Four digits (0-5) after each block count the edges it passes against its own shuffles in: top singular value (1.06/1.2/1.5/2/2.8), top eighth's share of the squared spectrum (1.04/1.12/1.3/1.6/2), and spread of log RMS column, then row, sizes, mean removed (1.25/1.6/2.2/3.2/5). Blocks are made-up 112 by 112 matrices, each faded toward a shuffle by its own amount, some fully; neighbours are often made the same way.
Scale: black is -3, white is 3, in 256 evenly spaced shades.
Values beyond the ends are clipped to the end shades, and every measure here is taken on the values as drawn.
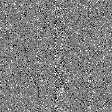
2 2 3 2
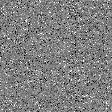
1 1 1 0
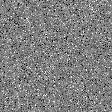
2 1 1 0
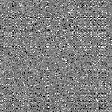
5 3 2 3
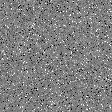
0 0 0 0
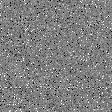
2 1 0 0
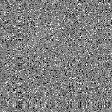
4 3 2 2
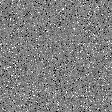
1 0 0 0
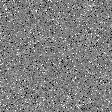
0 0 0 0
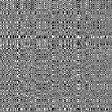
5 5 4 4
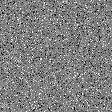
1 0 0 0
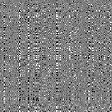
5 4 4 3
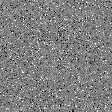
2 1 0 0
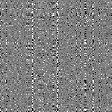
5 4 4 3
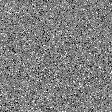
0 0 0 0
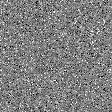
0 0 0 0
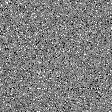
0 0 0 1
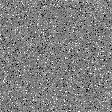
1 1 0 0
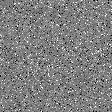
1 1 0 0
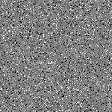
4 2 1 1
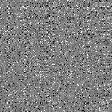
4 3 2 2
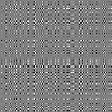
5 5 5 5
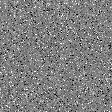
2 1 0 0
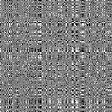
5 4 4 4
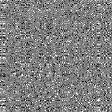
5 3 2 2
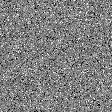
0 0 0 0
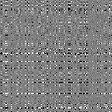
5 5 4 4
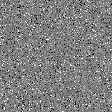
3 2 1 0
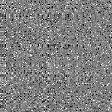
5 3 2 2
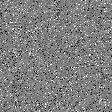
2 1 0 0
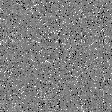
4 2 1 0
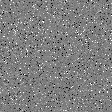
0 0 0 0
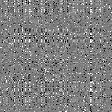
5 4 3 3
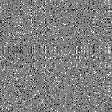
4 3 2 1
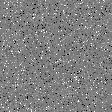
0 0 0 0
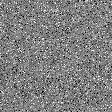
2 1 0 0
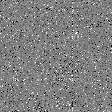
3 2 1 0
